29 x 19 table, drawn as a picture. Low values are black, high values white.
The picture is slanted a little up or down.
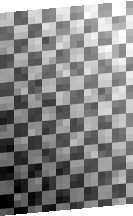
The field climbs toward the top right. The top right is the ninth with the highest average. The halves do not mirror each other. The ninth with the lowest average is the bottom left. The field is checkered. No row or column stands out.
